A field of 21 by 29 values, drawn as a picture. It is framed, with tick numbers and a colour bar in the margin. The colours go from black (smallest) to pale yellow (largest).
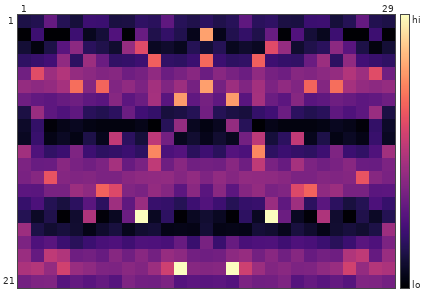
The left and right halves mirror each other. On average the colour sits 30% of the way up the scale. Horizontal stripes repeat 3 times down the table. No single row or column stands out from its neighbours.
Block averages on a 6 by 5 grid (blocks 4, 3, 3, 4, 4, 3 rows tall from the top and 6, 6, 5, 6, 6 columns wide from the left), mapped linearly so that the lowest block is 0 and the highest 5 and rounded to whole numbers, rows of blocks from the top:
11111 | 44544 | 01010 | 34343 | 11011 | 44544
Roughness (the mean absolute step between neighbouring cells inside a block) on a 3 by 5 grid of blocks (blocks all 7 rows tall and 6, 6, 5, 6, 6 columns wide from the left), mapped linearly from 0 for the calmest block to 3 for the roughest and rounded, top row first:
11311 | 01010 | 01110
